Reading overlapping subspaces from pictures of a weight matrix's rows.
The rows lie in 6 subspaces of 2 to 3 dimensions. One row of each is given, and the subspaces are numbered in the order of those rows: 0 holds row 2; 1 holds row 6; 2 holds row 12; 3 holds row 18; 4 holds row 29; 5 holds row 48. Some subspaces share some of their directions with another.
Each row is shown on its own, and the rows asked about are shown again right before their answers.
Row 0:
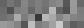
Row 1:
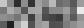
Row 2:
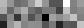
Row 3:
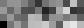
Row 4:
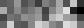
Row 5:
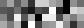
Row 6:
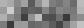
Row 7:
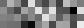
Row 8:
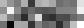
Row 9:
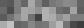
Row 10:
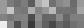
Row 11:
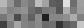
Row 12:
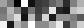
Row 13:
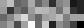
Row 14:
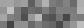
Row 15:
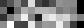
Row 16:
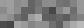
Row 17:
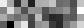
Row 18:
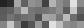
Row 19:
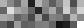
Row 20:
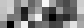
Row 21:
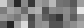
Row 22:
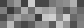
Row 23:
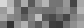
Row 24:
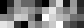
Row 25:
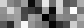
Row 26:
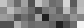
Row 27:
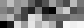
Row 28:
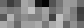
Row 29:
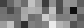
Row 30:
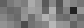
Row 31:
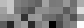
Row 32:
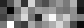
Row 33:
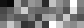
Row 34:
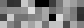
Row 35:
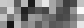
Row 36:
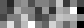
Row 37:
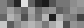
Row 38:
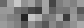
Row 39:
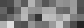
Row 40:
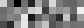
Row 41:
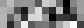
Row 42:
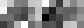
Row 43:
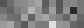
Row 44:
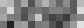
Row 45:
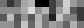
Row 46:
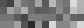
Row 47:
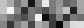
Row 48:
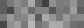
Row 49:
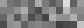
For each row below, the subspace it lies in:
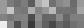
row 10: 5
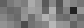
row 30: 4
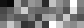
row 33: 3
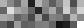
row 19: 0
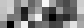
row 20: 0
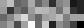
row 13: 3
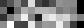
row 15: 3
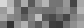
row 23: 3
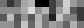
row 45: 2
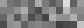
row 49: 0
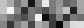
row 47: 5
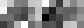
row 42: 0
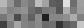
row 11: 0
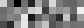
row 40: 1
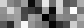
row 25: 4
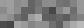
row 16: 5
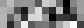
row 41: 0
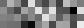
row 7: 4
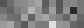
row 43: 4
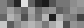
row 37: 2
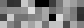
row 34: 2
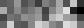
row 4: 5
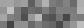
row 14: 1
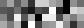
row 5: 2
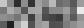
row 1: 1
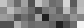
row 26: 0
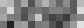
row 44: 4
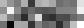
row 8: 3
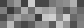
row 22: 4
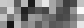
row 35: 2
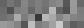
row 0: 2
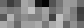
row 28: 2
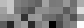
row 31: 4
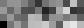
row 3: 5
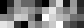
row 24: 0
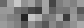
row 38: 1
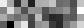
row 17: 1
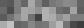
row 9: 5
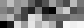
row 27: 5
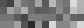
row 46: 3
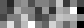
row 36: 4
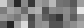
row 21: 1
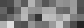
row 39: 5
